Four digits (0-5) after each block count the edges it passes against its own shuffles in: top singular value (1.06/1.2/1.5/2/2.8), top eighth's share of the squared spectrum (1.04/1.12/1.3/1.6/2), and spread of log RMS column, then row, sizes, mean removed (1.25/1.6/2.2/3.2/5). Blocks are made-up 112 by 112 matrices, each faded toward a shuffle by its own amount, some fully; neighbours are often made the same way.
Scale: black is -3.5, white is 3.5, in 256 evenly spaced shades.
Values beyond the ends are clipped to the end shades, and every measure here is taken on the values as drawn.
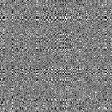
5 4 3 3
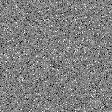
3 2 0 0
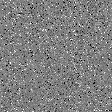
3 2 1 0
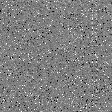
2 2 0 0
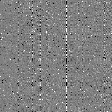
5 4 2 1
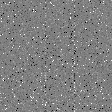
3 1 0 0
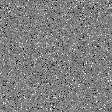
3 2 1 0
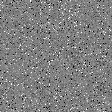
3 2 1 0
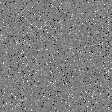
2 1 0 0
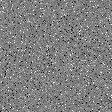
0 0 0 0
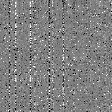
4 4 3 1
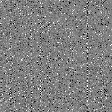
4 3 2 1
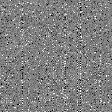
4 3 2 1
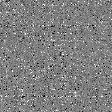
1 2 2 2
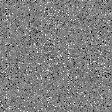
1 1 2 1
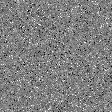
0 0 0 0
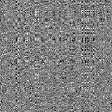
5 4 3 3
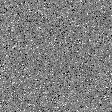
0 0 0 0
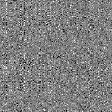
4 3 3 2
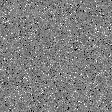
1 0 0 0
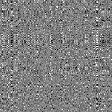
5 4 3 3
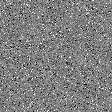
0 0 0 0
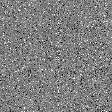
1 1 2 1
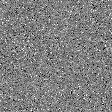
0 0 0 0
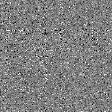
1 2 2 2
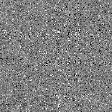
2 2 2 3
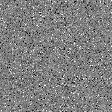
3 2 1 1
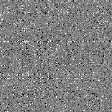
4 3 2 2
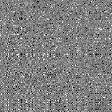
4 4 2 3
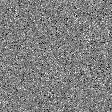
0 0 0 0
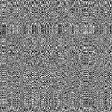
5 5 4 4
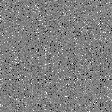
4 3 2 1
